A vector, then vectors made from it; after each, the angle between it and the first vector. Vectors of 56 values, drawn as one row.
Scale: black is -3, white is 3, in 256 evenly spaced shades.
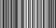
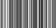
partly opposed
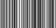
orthogonal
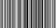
nearly opposite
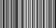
nearly parallel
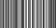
nearly parallel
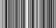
partly aligned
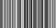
nearly opposite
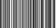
orthogonal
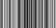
nearly opposite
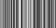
partly aligned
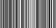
partly aligned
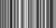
partly aligned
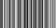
nearly opposite
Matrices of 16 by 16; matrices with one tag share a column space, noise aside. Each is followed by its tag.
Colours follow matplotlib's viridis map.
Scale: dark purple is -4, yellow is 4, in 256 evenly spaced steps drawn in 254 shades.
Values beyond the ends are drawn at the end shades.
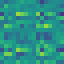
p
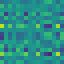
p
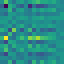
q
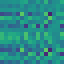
p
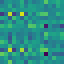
p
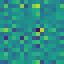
q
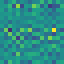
q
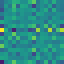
q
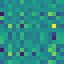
p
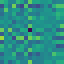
q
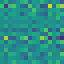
q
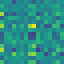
p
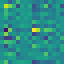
q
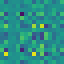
p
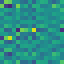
q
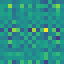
q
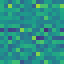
q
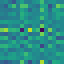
q
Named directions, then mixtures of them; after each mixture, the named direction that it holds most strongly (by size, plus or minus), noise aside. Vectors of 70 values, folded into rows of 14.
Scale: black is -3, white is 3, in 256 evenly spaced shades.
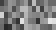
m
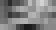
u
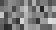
m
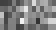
m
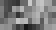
u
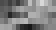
u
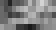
u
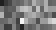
m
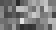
u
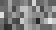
m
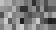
m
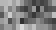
u
